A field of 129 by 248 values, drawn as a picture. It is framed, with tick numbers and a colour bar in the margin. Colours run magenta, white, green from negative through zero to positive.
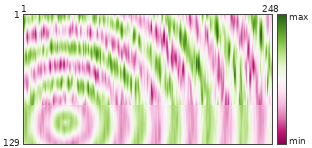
Rings: centred on the bottom left. Average level on the scale: 50%. Mirror symmetry: none. Slope: none. Seam: horizontal, 70% of the way down, the bottom part calmer.
